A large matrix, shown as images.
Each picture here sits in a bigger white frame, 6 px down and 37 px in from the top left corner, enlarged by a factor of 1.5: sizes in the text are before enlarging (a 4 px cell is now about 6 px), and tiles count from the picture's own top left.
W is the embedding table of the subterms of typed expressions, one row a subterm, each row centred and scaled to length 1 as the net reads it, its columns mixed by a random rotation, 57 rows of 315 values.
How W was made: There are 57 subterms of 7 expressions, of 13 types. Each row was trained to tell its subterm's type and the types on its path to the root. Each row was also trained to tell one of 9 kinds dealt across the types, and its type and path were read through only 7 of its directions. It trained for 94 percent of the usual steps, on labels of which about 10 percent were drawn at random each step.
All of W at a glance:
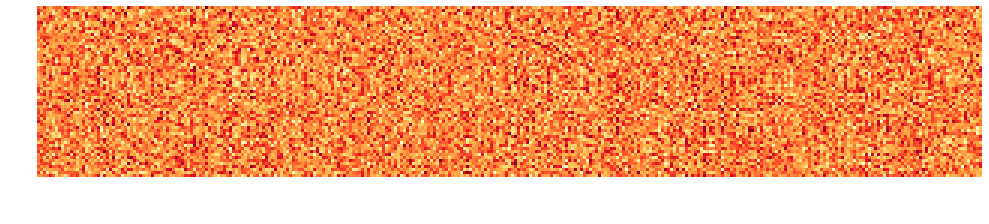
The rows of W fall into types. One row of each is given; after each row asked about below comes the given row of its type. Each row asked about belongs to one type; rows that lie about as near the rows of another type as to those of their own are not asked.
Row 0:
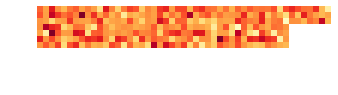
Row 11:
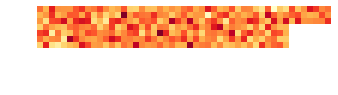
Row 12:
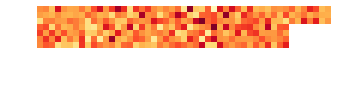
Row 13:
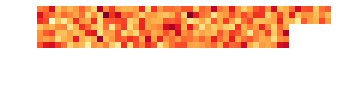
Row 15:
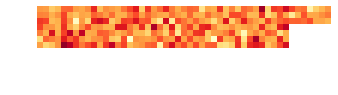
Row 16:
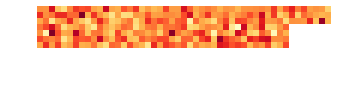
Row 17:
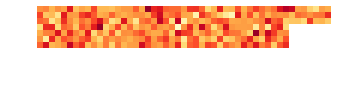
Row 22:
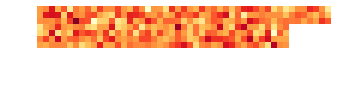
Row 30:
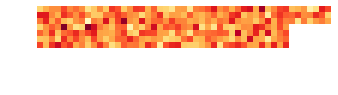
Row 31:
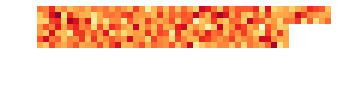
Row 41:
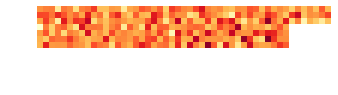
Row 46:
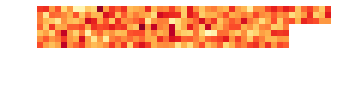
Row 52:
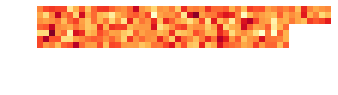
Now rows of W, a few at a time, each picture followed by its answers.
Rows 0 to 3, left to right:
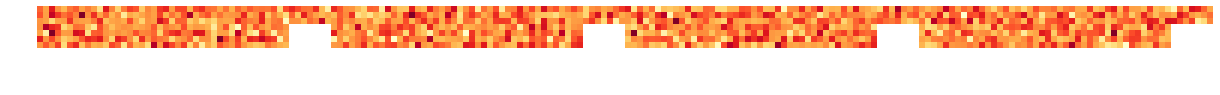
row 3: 11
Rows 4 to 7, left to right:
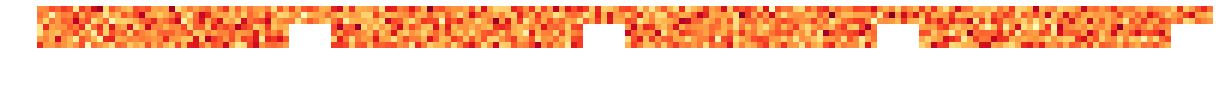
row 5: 15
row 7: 41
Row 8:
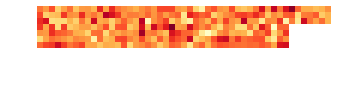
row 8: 15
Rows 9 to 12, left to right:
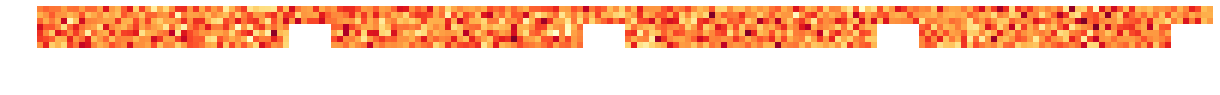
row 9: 46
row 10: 52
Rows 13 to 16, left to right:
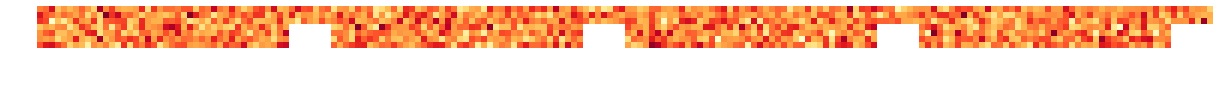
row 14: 30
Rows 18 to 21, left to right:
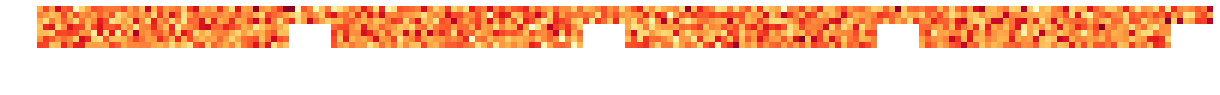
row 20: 22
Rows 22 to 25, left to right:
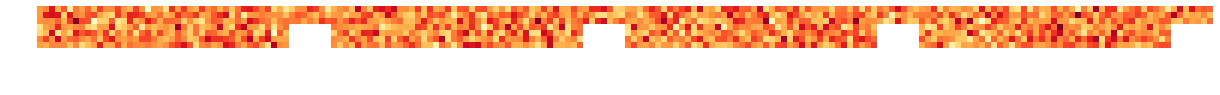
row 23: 12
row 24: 12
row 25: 22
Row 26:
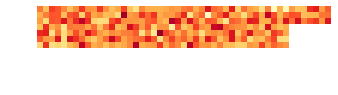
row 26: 11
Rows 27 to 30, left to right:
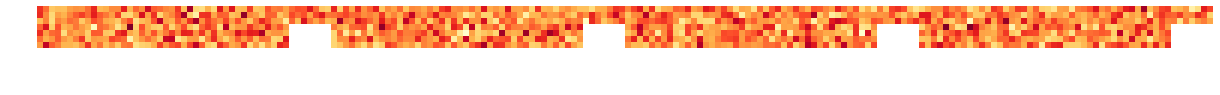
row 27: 16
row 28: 41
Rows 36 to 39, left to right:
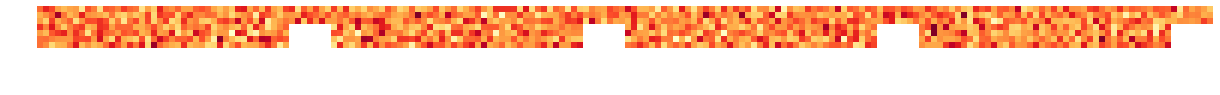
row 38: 41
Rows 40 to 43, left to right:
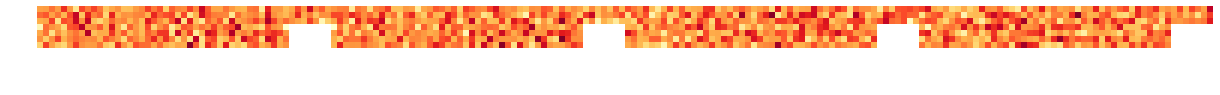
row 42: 11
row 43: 22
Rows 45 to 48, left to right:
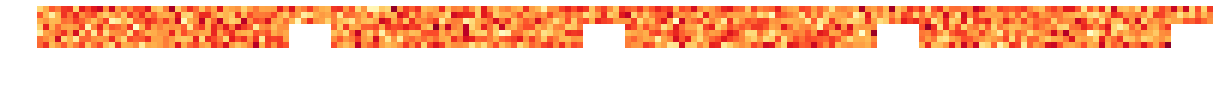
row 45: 12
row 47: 13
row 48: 15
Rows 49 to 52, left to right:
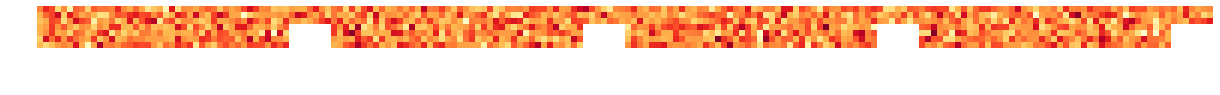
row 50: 15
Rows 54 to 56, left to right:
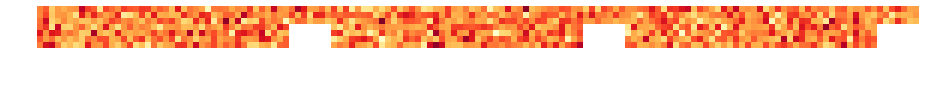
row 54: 16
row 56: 12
